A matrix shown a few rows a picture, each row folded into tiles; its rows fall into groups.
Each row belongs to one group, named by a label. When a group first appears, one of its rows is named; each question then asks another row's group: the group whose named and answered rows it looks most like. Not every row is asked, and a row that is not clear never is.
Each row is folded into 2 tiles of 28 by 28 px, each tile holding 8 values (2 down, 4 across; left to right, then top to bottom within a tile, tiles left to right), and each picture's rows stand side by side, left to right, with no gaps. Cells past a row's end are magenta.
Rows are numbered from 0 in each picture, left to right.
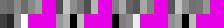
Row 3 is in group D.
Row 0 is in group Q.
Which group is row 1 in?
D
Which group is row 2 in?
Q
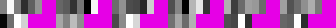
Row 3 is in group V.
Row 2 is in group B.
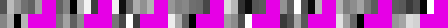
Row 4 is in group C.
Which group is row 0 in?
D
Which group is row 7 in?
B
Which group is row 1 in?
V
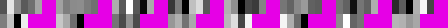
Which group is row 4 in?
C
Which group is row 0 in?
D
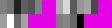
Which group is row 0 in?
C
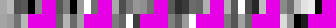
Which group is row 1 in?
V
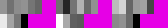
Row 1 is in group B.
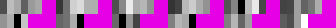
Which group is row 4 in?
V
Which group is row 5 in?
Q
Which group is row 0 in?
D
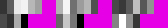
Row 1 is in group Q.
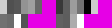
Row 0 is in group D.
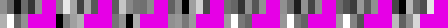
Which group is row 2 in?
D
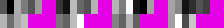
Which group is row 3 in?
C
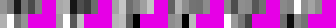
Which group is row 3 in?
D
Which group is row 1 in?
C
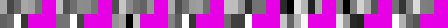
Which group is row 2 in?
D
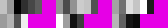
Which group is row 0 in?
C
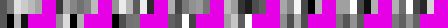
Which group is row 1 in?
D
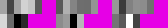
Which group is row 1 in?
D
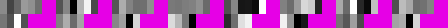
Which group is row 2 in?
D
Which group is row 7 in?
D
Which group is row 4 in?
B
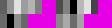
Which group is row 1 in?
V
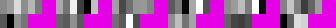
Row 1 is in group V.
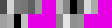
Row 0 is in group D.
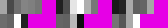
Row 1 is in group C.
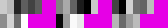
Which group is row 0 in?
C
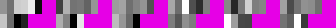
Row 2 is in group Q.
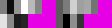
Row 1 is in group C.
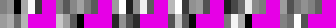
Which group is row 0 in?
V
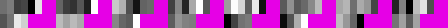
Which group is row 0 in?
B
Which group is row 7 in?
V
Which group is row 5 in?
Q
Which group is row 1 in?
B
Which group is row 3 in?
V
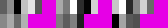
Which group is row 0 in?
V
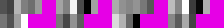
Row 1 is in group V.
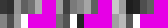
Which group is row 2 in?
C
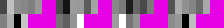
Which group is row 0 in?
D
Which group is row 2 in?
C
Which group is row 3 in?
D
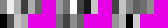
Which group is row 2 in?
D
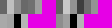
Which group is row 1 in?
D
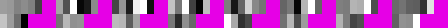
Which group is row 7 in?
B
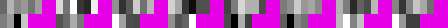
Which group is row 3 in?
C
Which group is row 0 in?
D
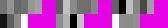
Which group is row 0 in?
Q
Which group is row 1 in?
D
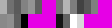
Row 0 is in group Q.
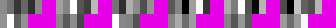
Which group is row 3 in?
V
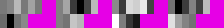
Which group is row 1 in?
B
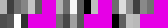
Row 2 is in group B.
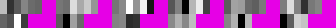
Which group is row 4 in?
D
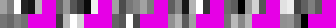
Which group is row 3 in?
V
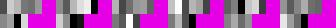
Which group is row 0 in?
D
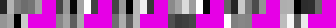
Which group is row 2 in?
V
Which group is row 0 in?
D
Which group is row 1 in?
V
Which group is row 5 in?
C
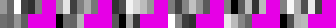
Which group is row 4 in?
B
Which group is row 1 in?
Q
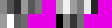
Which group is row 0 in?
C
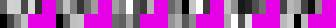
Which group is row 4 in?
C
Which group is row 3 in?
V
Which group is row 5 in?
D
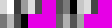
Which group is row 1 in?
V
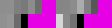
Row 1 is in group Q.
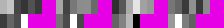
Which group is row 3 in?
C
